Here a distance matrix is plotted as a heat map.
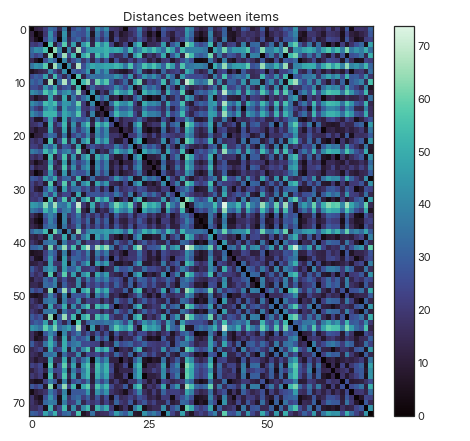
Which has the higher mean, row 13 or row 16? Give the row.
16
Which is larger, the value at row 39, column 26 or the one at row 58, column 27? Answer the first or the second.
the first
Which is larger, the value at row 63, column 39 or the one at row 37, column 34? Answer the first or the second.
the second
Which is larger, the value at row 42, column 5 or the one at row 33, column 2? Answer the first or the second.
the second
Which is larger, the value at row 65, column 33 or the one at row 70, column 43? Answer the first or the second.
the first
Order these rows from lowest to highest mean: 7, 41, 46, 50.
50, 46, 41, 7
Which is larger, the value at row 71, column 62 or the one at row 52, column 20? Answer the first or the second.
the second
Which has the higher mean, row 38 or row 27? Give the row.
38
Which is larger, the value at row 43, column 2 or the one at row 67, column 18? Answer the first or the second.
the second
